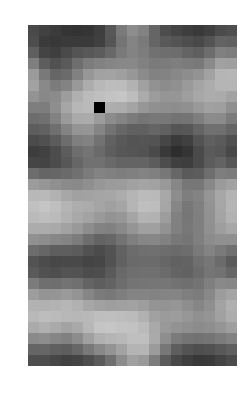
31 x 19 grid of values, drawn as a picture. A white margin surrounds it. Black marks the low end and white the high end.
Ninth with the highest average: bottom middle. Lone odd cells: 1, lower than its neighbours. Stripes: horizontal, repeating 3 times.
